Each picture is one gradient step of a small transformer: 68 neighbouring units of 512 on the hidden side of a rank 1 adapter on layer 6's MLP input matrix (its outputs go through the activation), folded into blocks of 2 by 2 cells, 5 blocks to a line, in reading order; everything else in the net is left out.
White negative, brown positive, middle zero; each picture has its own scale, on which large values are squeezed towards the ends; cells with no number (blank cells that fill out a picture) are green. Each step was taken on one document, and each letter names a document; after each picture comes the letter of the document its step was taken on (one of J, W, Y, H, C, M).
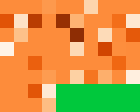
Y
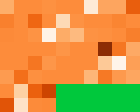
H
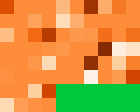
H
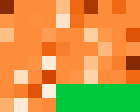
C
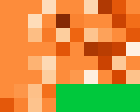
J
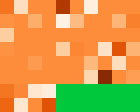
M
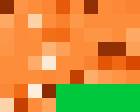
C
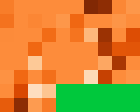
H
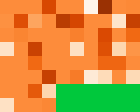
Y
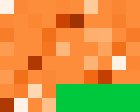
M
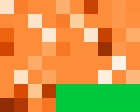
M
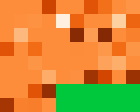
Y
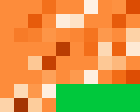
J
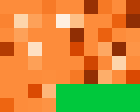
Y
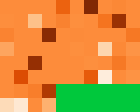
M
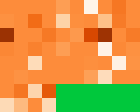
M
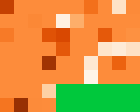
H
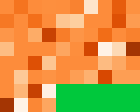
H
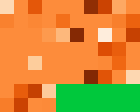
H
